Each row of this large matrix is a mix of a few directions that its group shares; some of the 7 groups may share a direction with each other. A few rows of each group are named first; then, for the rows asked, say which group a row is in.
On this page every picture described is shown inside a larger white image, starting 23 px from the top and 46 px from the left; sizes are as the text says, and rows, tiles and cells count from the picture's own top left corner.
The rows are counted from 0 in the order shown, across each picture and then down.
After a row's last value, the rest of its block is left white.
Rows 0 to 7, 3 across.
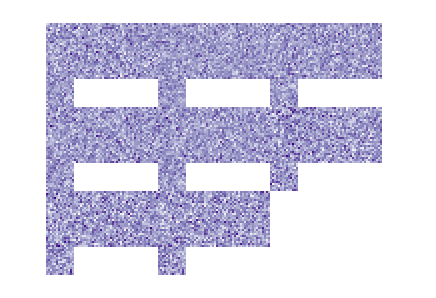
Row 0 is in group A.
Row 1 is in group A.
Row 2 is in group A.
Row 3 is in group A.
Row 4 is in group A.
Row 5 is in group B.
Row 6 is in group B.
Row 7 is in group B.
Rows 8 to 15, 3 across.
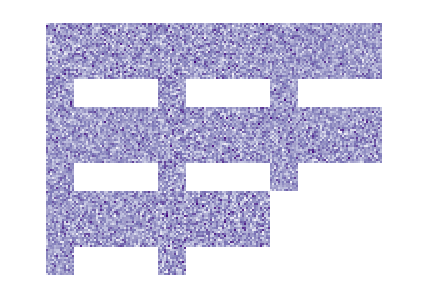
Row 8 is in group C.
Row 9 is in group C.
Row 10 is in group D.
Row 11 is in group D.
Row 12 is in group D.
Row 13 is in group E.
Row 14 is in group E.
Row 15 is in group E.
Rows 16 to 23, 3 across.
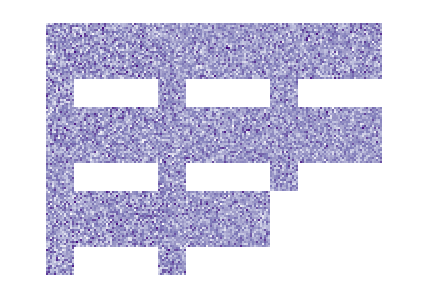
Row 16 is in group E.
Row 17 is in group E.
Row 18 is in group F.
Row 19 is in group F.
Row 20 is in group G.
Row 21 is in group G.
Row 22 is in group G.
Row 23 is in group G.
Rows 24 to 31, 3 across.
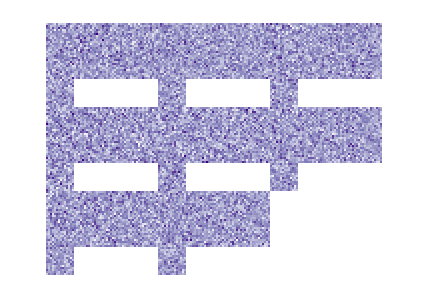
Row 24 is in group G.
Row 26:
B
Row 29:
B
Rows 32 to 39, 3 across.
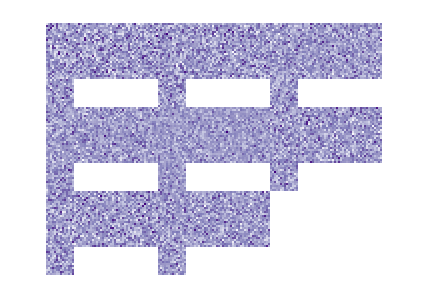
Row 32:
F
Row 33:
A
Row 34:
A
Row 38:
E
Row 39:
C
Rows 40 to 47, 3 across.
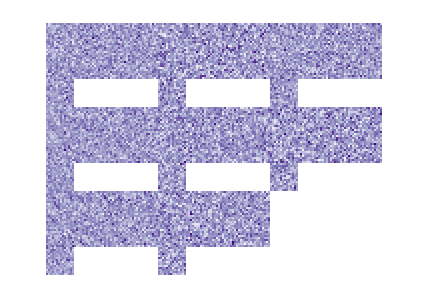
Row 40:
C
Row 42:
B
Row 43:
A
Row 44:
G
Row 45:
B
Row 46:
A
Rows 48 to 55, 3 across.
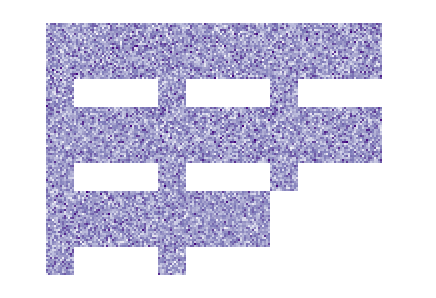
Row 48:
G
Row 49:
A
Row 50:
F
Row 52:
F
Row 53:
F
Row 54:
A
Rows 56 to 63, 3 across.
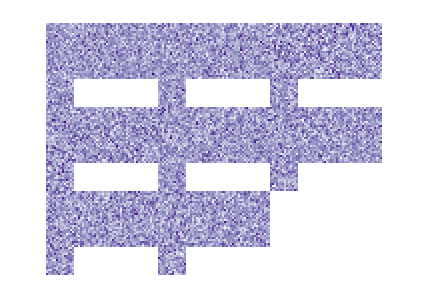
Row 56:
G
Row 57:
F
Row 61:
G
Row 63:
A
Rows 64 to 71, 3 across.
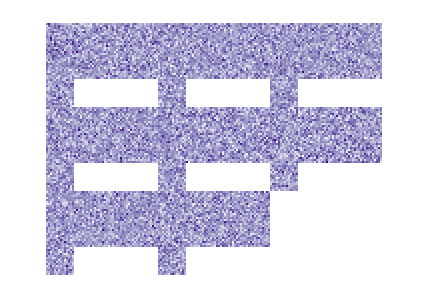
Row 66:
B
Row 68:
A
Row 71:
C
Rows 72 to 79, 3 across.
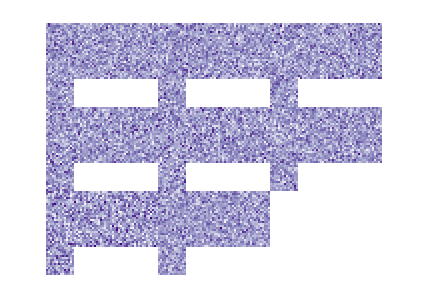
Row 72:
C
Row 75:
G
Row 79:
E
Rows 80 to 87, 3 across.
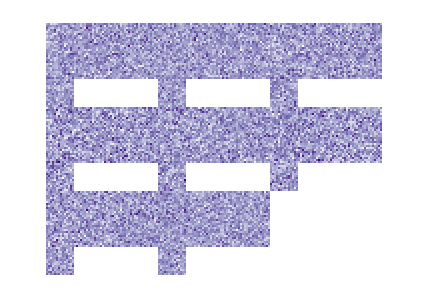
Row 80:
A
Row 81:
F
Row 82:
C
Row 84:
D
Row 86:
G
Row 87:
C
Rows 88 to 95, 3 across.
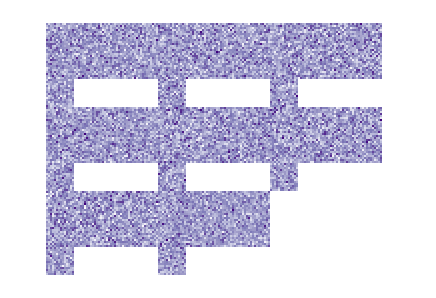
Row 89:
A
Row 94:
F
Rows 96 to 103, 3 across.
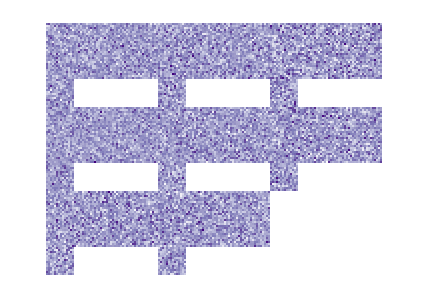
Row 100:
E
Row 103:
D
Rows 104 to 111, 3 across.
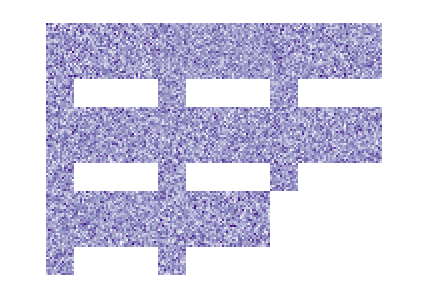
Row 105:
C
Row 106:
A
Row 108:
A
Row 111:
F
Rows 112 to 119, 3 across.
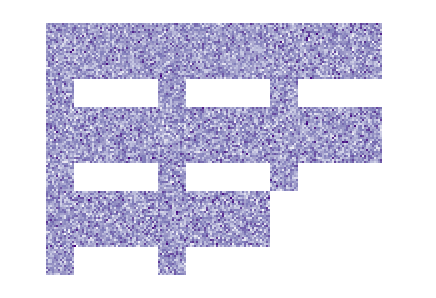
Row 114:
F
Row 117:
F
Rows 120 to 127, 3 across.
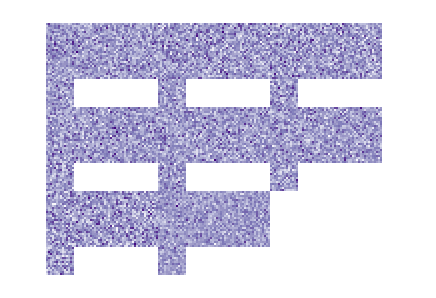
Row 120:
C
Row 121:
F
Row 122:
E
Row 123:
G
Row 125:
A
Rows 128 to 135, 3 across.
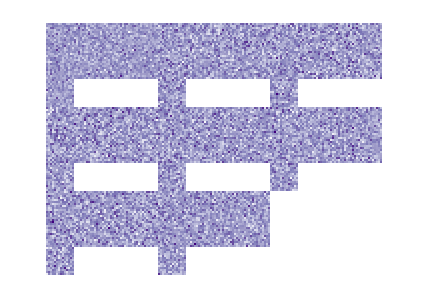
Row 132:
C
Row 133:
B
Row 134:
E
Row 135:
D
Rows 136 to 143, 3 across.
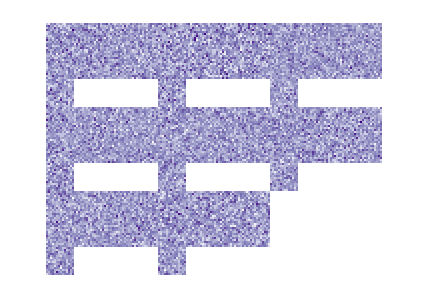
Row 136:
D
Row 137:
F
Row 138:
E
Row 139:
G
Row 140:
A
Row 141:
B
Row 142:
D
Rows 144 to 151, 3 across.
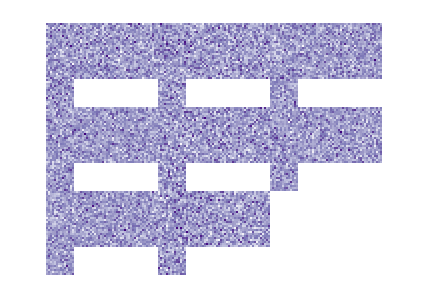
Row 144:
G
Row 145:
C
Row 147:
D
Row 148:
E
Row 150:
C
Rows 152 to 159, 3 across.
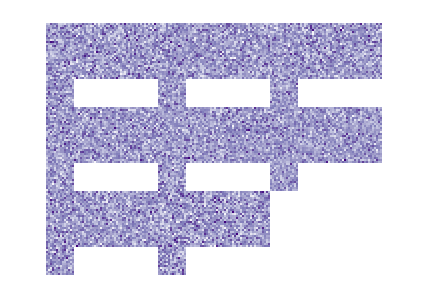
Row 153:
F
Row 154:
A
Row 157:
A
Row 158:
G
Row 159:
B
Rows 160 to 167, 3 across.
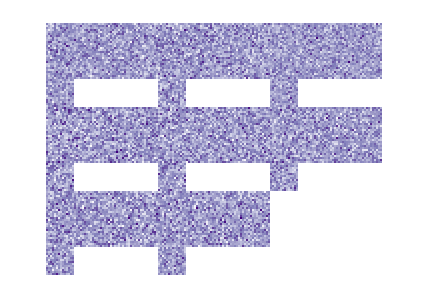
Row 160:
F
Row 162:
C
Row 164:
A
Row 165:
A
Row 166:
F
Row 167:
F
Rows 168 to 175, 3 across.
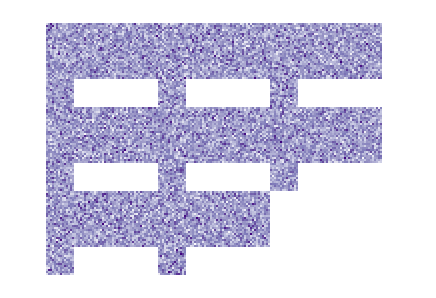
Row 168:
F
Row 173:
A
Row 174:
G
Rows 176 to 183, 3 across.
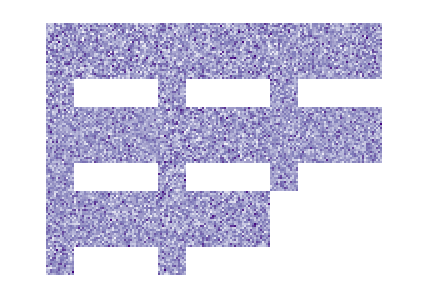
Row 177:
F
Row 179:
B
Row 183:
F
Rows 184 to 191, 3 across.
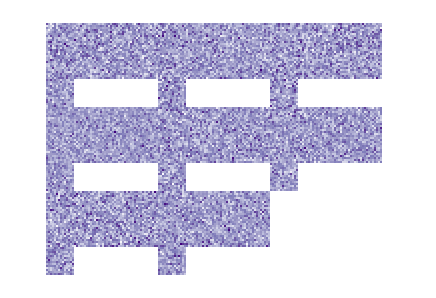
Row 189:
E
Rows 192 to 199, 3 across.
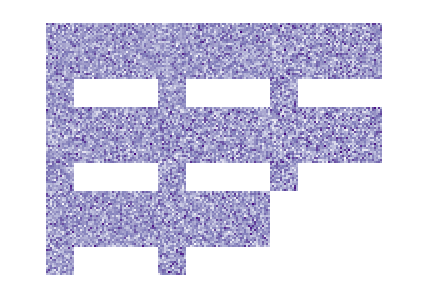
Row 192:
B
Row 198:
G
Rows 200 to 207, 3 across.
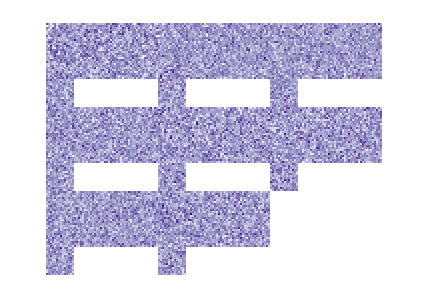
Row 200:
F
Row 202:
A
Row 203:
C
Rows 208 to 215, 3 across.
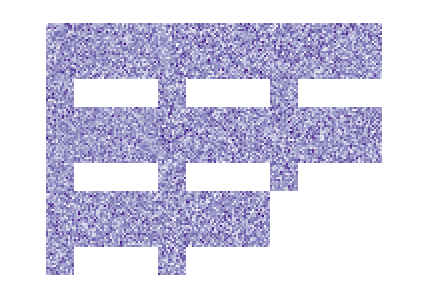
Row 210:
F
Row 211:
B
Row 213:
E
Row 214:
D
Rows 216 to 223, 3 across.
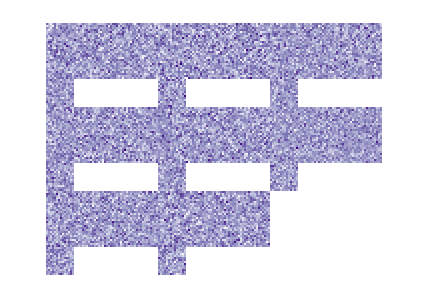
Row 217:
A
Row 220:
A
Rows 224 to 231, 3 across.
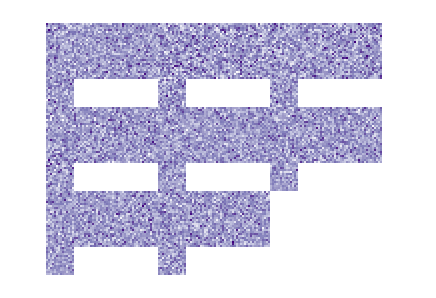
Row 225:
A
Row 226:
F
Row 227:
G
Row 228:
A
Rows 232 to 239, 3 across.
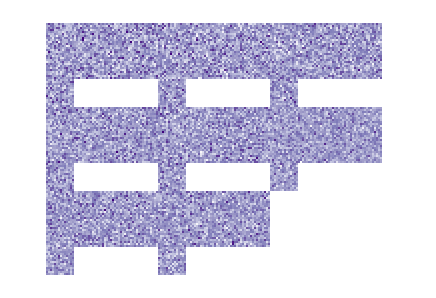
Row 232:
F
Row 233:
F
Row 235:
D
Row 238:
B
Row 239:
A
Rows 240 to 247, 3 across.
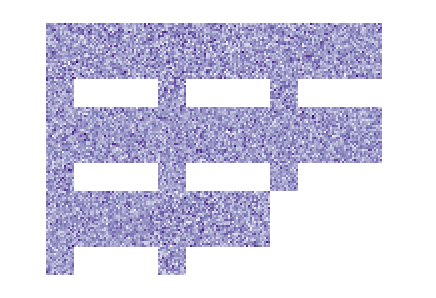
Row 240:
A
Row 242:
D
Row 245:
A
